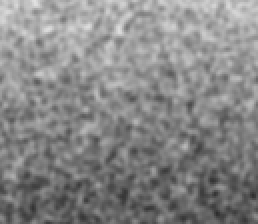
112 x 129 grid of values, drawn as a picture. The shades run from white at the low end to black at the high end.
The field is mottled with small blotches. No regular stripes run through it. On average the colour sits 50% of the way up the scale. There is an overall slope up to the bottom. No single row or column stands out from its neighbours.
